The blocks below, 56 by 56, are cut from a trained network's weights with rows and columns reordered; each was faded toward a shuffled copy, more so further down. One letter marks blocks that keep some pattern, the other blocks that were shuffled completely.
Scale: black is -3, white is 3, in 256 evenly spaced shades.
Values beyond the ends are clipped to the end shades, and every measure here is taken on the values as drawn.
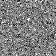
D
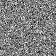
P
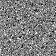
P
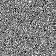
P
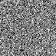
D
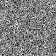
P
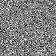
D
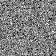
P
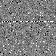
D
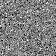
P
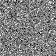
P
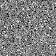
D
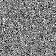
P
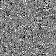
D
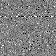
D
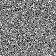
P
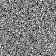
P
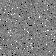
P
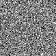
D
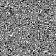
D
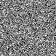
P
